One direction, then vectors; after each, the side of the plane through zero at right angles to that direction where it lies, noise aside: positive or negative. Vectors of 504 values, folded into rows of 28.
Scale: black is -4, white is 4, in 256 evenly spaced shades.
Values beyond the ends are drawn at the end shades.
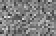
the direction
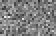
positive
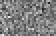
positive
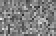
positive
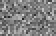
negative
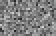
positive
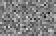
negative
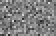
negative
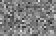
negative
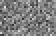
negative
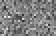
positive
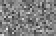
positive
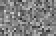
positive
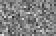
positive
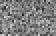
positive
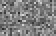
negative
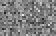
negative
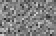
positive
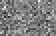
negative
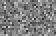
negative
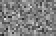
negative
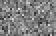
negative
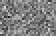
negative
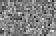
positive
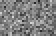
positive
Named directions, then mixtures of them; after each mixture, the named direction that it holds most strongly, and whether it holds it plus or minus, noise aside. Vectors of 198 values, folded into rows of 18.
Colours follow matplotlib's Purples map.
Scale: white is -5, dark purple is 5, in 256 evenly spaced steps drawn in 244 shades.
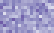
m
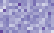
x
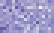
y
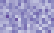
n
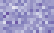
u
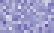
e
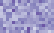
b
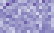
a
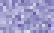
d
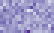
d, minus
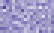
y, plus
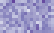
a, plus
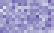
x, plus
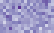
e, minus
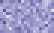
e, plus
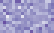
e, plus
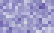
m, plus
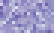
b, minus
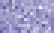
y, plus
